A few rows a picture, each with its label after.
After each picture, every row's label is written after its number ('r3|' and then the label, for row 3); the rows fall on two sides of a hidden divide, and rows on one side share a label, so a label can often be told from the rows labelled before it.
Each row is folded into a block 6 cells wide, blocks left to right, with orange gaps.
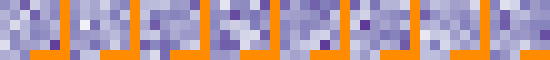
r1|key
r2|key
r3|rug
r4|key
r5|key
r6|key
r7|key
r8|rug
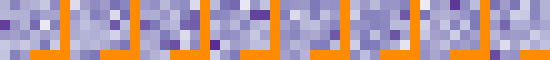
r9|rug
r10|key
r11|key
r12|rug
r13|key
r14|rug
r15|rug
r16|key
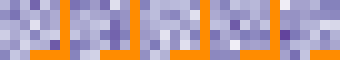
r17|key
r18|key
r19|key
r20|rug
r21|rug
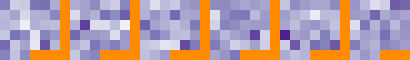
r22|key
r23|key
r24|key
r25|rug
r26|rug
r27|rug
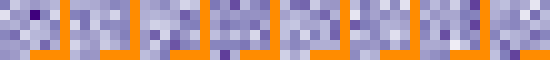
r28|key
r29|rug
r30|key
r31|key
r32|key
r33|key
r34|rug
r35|rug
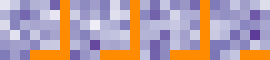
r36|rug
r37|key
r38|rug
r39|rug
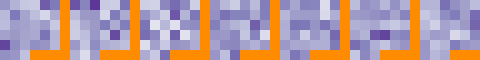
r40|rug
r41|rug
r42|key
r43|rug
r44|key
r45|rug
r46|key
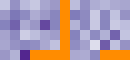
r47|rug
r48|rug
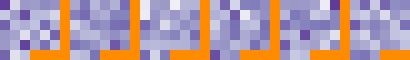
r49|key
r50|rug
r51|key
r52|rug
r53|rug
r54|rug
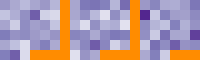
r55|key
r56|rug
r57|rug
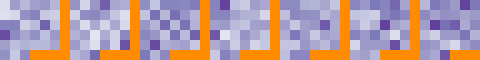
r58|key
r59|key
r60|key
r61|rug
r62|key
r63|key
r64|rug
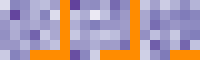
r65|rug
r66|key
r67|rug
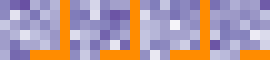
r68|key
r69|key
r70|key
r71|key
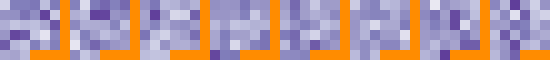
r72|key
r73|key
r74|rug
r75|key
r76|rug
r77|rug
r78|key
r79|key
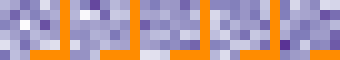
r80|key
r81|key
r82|key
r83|key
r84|key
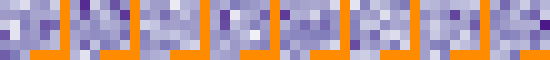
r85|rug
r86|rug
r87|rug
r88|key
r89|rug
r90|rug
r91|key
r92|rug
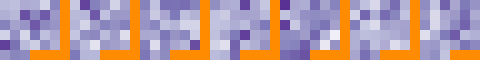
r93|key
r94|rug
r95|key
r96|key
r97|key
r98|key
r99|key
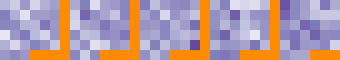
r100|key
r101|rug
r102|key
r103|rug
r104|rug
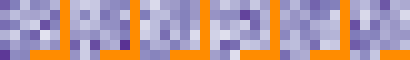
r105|key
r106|key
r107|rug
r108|key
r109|key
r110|key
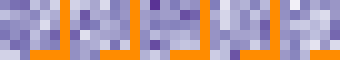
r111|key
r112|rug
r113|rug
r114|key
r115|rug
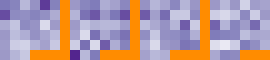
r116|rug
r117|rug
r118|rug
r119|key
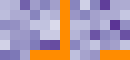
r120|key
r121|key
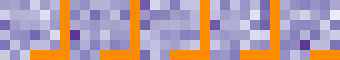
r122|key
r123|rug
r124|key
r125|key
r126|key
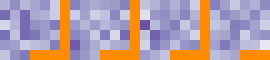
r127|rug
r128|key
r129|key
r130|rug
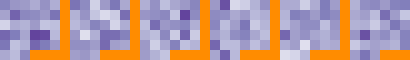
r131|rug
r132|rug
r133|rug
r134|rug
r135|rug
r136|key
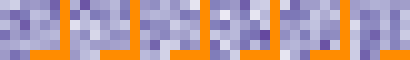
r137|rug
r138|rug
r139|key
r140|key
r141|rug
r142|rug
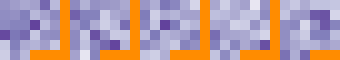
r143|rug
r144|rug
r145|key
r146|key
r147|key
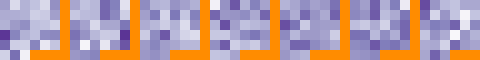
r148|rug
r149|key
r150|key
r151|rug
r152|rug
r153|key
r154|rug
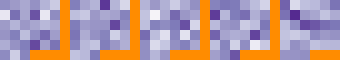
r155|key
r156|key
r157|key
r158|rug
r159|rug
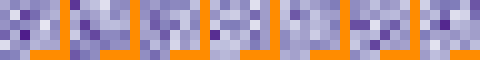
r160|rug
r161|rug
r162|rug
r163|rug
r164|rug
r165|key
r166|rug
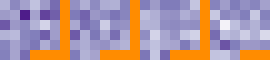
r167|rug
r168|rug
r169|key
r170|key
